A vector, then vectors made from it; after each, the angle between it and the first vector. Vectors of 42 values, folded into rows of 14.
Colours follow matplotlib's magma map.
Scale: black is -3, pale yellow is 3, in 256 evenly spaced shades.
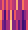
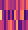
partly aligned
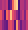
partly aligned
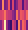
partly opposed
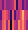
nearly opposite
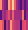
orthogonal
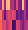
partly aligned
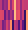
partly aligned
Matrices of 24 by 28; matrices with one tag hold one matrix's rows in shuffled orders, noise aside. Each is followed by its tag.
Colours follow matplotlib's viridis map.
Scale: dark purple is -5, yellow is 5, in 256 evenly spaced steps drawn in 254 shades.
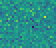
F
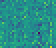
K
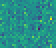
K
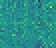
K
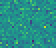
F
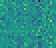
K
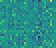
K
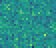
F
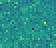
F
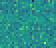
F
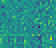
K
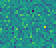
F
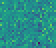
K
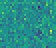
K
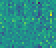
K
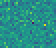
F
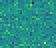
F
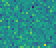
F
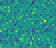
F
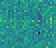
K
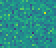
F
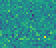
F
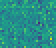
K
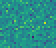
F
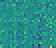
K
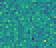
F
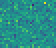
F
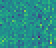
K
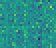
K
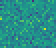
F
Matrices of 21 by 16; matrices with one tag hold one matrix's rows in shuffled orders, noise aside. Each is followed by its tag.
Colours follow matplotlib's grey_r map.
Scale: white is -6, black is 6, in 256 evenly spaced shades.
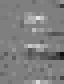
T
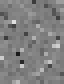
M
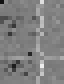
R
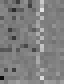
R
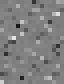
M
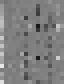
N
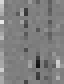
N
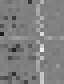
R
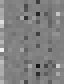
N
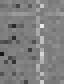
R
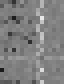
R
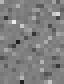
M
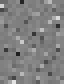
M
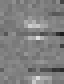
T
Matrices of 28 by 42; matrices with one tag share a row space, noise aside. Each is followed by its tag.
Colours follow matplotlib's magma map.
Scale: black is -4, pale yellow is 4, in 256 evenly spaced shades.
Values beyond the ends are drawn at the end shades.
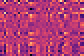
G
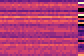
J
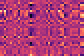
G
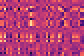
G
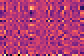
G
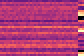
J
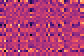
G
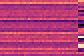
J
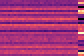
J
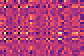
G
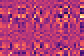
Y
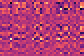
Y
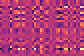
Y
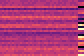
J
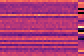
J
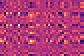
G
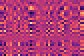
G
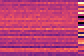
J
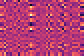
G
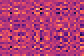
Y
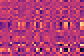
Y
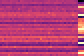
J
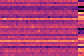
J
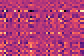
G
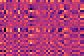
G
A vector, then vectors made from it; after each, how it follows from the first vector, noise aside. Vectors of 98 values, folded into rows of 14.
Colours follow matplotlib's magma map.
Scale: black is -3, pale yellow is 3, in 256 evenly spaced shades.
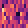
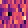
reversed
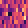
reversed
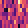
wrapped around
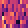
wrapped around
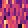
wrapped around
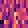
wrapped around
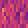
shrunk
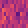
shrunk
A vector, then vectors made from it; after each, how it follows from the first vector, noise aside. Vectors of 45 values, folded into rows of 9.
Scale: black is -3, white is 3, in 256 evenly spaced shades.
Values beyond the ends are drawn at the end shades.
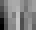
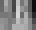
reversed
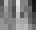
reversed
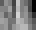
reversed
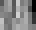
reversed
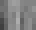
shrunk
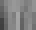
shrunk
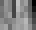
reversed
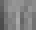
shrunk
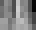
reversed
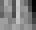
reversed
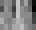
reversed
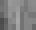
shrunk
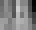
reversed
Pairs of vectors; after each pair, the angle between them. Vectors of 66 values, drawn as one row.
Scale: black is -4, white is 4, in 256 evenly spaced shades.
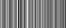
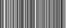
partly opposed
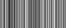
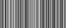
nearly opposite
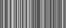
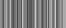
partly opposed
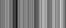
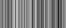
partly opposed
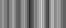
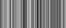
partly opposed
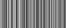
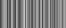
nearly opposite
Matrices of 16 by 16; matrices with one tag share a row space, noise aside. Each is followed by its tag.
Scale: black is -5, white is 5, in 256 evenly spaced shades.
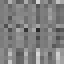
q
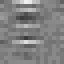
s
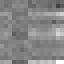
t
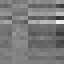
t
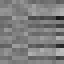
t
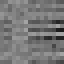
t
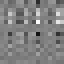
q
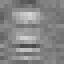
s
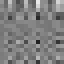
q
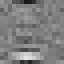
s
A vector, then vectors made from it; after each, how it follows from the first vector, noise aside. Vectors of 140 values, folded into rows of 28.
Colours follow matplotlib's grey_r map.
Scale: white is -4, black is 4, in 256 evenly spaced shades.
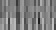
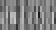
wrapped around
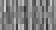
wrapped around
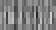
wrapped around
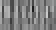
wrapped around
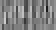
wrapped around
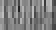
wrapped around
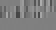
partly zeroed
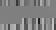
partly zeroed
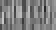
wrapped around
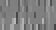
partly zeroed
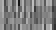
wrapped around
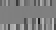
partly zeroed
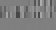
partly zeroed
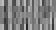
wrapped around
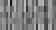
wrapped around
